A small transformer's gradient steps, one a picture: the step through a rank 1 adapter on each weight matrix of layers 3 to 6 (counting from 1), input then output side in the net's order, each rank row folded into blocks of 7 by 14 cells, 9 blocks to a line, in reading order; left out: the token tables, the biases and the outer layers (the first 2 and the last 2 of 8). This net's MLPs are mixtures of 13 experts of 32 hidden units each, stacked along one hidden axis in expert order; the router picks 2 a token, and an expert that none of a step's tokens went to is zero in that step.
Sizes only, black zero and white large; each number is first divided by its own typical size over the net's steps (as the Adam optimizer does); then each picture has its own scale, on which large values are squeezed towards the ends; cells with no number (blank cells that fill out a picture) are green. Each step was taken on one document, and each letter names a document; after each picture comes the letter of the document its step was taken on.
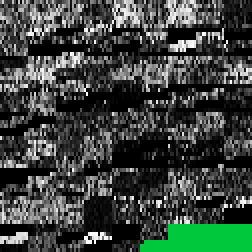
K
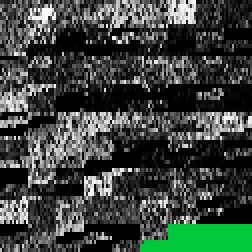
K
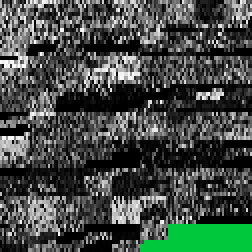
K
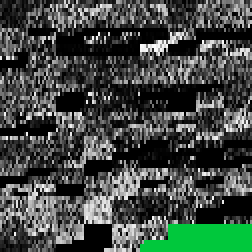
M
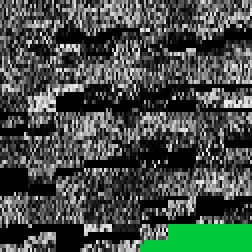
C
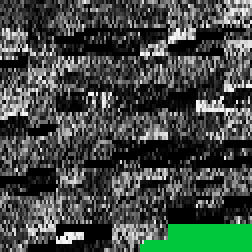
M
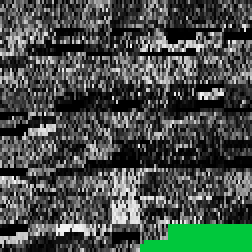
K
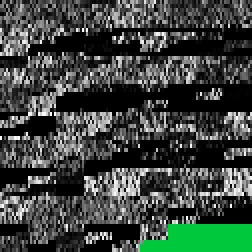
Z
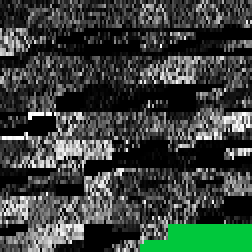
Z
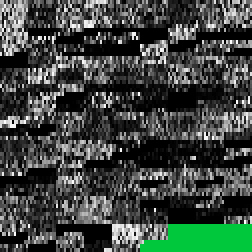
M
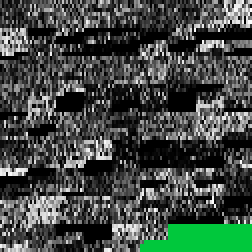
M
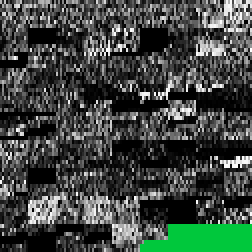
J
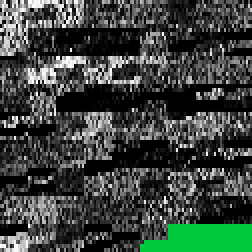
Z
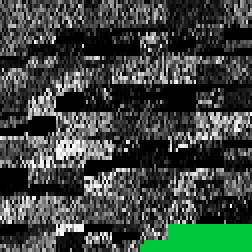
Z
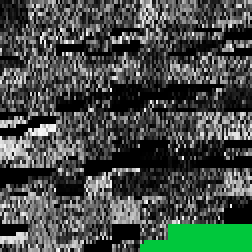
K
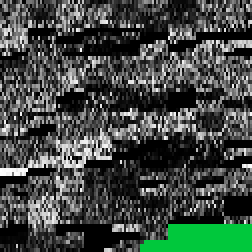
M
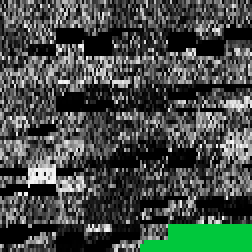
C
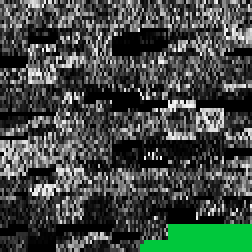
J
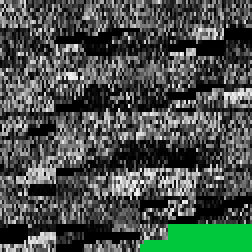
C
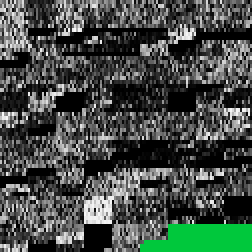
M
